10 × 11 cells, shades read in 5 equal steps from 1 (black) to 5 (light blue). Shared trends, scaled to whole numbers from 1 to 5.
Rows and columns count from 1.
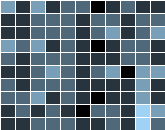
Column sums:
27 23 32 28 29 20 21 27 22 36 28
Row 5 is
3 2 3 3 3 2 2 2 3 3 2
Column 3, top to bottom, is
4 3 3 4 3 3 3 4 2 3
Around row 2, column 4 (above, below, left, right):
2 3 3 3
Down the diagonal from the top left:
4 2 3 2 3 2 2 2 2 5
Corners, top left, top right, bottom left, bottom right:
4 2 2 3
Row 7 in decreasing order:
4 3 3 3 3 2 2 2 2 2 2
